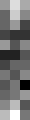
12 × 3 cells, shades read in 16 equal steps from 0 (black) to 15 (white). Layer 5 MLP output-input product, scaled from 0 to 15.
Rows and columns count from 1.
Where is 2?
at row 6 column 1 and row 6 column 2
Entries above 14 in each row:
0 0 0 0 0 0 0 0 0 0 0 1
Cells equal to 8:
4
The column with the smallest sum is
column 3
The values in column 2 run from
2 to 15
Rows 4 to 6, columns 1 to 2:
4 3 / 9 5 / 2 2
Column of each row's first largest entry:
2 2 2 1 1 3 2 3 2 3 2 2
